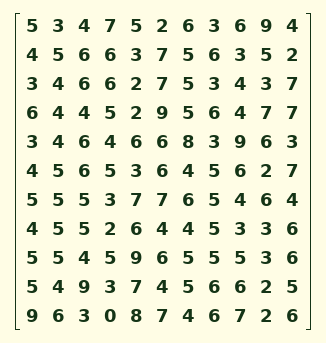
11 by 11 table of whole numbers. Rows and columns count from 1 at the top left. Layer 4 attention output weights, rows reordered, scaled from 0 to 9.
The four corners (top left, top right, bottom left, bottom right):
5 4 9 6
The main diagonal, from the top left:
5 5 6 5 6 6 6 5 5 2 6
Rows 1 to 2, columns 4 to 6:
7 5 2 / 6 3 7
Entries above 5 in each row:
4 4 4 5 6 4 4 2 3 4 7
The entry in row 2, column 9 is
3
